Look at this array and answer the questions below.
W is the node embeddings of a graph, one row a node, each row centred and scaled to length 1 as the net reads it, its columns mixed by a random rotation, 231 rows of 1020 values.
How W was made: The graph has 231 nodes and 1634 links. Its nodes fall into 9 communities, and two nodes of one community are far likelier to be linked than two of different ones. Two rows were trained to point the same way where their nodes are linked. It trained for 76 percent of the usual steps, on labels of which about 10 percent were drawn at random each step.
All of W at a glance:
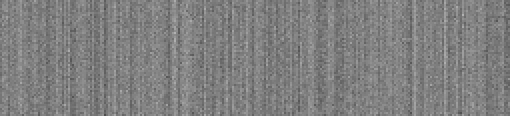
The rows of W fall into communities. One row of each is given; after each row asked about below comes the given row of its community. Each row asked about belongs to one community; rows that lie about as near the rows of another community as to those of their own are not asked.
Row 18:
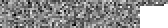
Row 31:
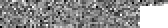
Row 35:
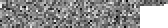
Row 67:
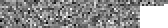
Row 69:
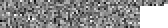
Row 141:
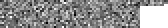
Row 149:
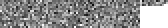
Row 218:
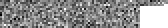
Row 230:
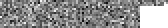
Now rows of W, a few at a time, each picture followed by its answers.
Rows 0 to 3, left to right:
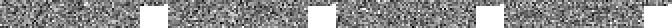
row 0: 18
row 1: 149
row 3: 141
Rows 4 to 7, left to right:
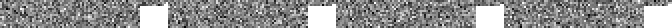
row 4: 35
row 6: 141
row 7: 18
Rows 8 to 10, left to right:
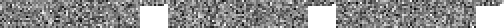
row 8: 67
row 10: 149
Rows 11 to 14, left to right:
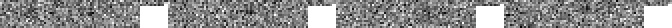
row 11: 218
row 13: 218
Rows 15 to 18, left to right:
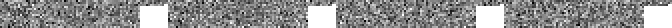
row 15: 31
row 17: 230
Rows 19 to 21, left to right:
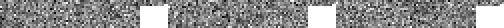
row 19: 69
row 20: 31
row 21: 149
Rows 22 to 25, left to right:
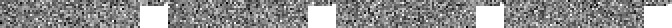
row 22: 67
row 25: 149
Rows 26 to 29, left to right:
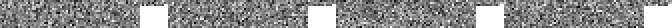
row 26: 18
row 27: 69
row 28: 218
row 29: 18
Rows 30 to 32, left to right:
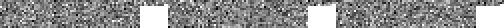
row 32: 141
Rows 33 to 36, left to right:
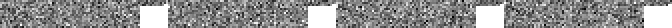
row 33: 35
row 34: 141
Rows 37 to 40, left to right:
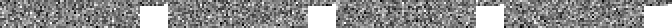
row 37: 18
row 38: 18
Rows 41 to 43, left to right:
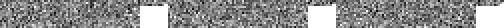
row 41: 69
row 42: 31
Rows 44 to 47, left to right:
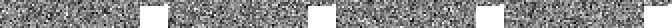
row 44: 218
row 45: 69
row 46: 67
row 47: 35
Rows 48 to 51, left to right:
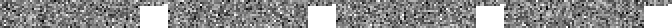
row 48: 230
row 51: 141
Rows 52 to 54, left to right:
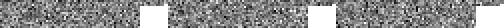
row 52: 218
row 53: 31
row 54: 18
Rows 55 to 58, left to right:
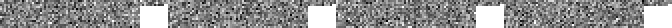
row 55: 18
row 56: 31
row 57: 31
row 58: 35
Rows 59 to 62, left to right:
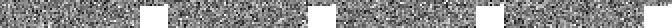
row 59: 69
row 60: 18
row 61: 67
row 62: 31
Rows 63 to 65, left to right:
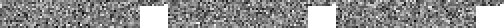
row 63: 35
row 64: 218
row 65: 31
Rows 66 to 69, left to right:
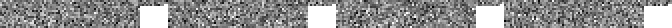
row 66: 35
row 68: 149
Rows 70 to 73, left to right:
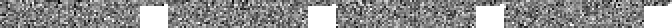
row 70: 18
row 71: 18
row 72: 31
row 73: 35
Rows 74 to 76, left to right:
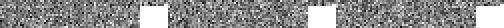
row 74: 67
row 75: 31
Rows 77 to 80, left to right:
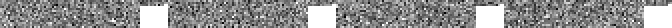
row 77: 218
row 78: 35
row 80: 149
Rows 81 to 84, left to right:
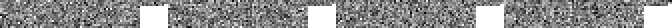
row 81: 230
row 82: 31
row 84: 31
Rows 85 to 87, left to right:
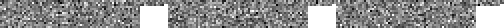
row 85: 18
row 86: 67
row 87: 18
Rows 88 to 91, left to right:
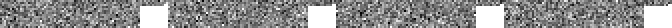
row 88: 35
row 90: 149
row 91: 141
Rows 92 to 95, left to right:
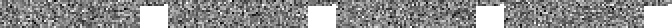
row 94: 149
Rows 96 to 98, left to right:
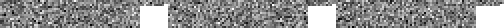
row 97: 35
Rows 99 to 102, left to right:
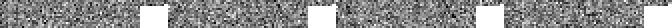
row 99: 69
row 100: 67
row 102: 18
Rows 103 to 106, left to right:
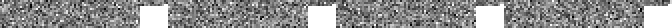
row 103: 18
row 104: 149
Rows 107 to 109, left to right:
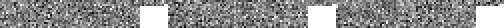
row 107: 141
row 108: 18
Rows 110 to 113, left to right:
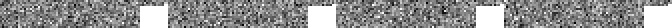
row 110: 18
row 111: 18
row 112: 218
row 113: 35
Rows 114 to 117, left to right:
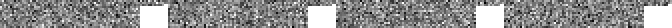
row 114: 149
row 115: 35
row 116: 67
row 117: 18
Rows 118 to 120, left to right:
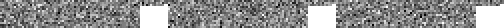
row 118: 141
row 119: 149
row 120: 141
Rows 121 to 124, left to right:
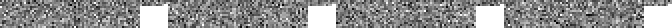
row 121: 149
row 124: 18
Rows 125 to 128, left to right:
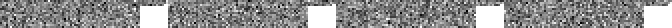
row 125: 69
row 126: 31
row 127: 149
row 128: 67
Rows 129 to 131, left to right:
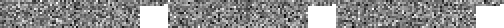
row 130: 31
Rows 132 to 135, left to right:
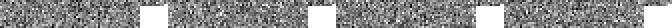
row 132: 149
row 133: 18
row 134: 18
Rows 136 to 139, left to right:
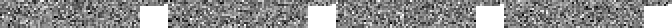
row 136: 31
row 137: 67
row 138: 230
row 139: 141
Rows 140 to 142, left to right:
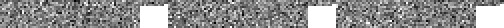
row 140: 18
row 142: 35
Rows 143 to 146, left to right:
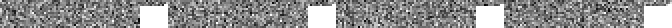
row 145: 69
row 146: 230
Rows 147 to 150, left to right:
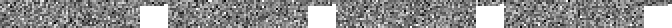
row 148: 31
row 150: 141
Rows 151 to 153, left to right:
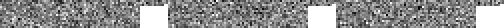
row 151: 218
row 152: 149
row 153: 141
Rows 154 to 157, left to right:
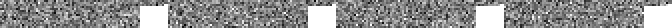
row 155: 35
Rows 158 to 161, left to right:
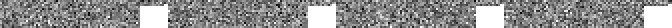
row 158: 141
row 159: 67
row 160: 149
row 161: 35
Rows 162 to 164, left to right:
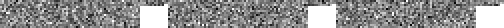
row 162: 218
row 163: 141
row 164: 67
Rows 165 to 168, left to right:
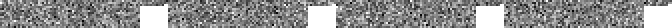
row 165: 218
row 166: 218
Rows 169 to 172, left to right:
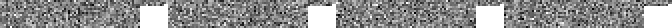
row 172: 218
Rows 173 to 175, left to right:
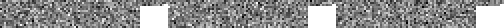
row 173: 149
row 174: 149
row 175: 69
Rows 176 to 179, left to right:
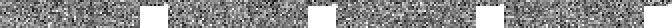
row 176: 218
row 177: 35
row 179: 35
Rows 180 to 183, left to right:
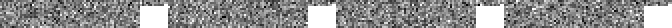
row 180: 218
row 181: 31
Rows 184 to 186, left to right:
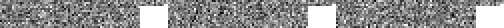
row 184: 67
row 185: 69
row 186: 31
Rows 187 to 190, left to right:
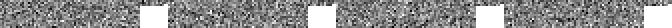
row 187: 141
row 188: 69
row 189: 35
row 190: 69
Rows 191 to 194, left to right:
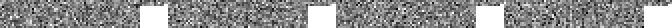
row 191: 230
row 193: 67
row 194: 230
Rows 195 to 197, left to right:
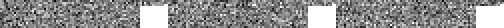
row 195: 149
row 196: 18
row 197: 31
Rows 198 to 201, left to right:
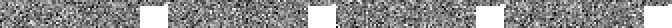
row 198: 35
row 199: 149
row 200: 31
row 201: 35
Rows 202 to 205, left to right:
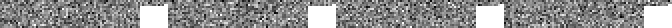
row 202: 67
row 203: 149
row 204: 149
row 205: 69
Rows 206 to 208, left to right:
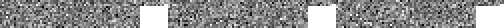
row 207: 35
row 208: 141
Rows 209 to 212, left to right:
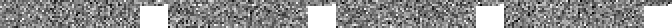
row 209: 67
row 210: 31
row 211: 149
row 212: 31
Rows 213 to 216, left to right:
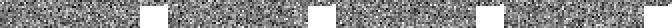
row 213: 67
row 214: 31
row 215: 69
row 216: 149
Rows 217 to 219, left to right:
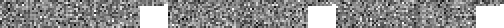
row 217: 67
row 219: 35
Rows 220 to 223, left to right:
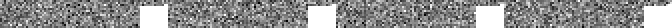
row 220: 67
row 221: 35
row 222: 31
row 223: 230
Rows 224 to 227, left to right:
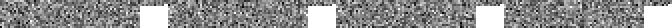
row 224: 31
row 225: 18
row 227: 35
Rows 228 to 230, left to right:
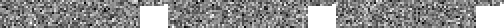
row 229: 149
